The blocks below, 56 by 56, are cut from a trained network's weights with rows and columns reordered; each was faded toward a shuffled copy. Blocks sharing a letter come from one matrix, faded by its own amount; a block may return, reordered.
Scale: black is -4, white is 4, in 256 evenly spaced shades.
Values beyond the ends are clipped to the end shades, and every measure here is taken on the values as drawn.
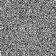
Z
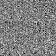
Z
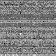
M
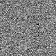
Z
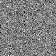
Z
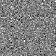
Z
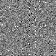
Z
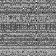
M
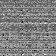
M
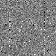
Z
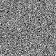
Z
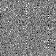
Z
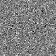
Z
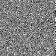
Z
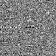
Z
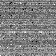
M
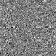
Z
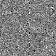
Z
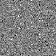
Z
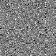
Z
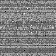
M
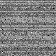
M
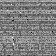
M
